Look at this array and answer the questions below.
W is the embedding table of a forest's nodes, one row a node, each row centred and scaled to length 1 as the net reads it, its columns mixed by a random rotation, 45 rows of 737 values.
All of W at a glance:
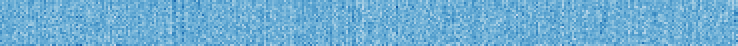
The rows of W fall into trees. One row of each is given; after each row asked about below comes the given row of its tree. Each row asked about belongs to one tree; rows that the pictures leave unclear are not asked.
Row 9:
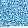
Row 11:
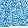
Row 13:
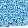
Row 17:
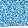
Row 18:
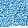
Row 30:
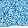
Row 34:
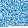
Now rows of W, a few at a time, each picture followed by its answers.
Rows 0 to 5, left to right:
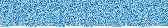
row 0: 30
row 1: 34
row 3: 34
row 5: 34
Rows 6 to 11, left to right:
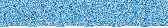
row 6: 30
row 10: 17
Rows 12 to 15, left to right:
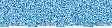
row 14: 18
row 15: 13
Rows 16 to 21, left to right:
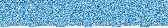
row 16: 17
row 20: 13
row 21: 18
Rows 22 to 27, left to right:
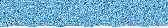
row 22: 30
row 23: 11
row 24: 11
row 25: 9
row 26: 30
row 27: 30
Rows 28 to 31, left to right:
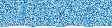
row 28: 17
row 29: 11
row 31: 11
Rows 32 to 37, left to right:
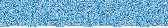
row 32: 30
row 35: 30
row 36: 34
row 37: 9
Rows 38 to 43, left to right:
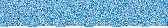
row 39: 18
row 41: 18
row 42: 11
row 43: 34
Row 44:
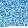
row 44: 17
